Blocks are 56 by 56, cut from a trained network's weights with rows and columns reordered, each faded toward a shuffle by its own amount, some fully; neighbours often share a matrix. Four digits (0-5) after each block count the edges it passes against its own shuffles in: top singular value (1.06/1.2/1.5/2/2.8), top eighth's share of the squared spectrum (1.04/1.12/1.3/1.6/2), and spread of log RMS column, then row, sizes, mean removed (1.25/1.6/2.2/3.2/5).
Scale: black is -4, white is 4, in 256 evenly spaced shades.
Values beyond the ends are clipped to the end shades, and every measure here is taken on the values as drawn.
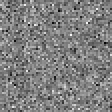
0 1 0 0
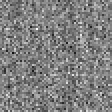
2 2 0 1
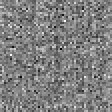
2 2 0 2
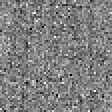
1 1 0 0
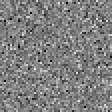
0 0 0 0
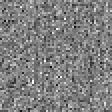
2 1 0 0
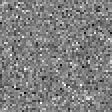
0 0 0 0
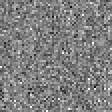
0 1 0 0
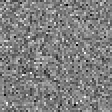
0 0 0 0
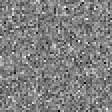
1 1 0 0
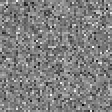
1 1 0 0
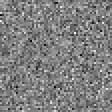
0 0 0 0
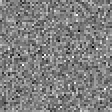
0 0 0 0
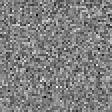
0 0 0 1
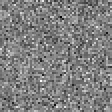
0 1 0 0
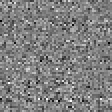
2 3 1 3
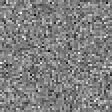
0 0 0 1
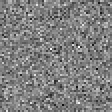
0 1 0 0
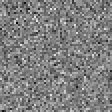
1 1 0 0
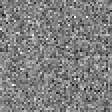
0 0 0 0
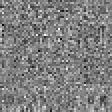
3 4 2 2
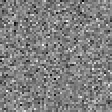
0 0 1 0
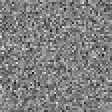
1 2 0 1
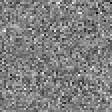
2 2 0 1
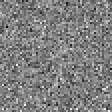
1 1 0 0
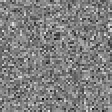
2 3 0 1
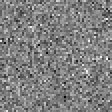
0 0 0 0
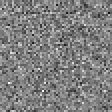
2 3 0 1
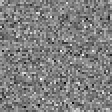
1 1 0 1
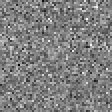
0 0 0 1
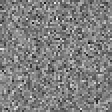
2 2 0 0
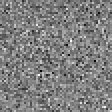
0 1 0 1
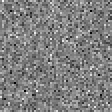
1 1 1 0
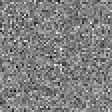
2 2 1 1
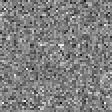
1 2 0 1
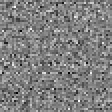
2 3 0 3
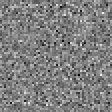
2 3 0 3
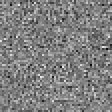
2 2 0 2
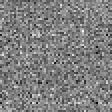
3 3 1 2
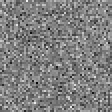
1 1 0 0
